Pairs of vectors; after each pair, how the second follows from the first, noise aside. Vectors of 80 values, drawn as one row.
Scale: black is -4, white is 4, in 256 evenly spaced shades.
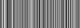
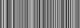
copied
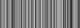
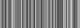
negated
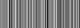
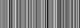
copied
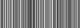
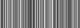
copied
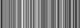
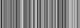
sign-scrambled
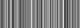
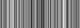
sign-scrambled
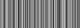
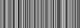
copied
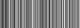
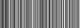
copied
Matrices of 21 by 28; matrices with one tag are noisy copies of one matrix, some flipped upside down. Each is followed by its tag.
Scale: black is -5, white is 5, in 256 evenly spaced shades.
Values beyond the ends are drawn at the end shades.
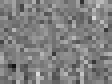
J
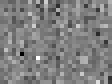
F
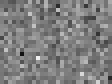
F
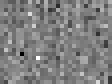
F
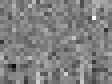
J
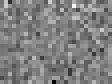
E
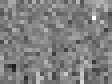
J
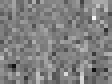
J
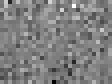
E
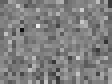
F
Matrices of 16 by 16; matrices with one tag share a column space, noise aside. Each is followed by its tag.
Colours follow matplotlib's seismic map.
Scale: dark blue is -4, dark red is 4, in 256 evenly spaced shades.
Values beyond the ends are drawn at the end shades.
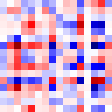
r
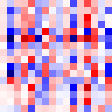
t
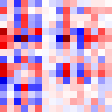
t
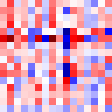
t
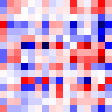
r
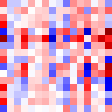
t
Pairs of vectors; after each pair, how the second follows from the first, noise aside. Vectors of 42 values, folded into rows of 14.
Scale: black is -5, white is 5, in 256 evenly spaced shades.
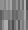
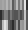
scaled up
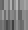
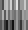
scaled up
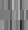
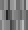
shuffled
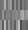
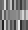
scaled up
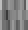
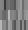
shuffled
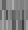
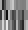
scaled up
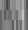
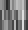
scaled up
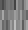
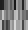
scaled up
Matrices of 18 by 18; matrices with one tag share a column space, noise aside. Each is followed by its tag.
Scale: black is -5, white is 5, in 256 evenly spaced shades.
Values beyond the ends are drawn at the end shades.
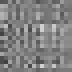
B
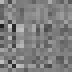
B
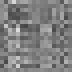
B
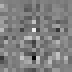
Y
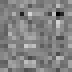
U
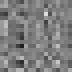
U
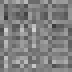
B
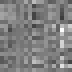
B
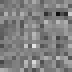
U
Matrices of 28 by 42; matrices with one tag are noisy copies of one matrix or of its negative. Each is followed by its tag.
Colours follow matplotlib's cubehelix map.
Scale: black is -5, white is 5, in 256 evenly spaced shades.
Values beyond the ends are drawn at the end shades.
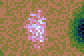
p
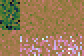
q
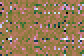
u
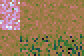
q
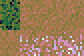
q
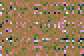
u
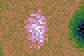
p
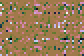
u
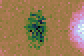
p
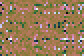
u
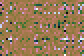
u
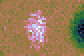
p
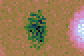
p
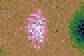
p
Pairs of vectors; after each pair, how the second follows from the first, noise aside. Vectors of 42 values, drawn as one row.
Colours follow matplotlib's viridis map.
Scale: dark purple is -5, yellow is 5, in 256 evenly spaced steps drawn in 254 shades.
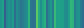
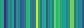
scaled up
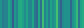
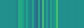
partly zeroed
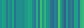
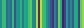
scaled up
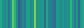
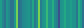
shuffled
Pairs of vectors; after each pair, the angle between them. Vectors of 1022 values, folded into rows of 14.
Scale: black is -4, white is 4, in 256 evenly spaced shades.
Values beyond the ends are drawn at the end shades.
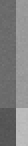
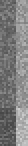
nearly parallel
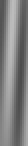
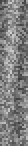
partly aligned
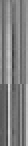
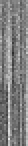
nearly parallel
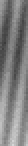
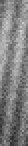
nearly opposite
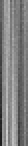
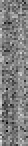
partly opposed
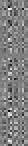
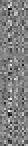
nearly opposite
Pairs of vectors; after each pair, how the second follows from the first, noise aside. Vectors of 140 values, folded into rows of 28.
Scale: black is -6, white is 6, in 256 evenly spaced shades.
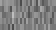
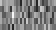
scaled up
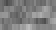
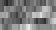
scaled up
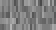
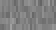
shrunk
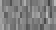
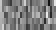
scaled up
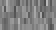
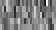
scaled up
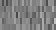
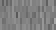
shrunk
